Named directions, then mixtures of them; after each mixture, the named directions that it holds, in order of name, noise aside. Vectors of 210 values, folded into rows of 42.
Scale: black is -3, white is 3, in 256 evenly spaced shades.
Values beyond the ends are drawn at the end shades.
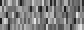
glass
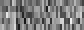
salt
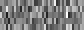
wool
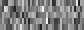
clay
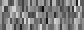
clay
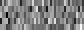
glass, wool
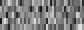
glass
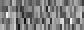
salt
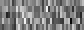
salt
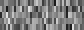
wool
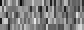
glass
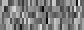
clay
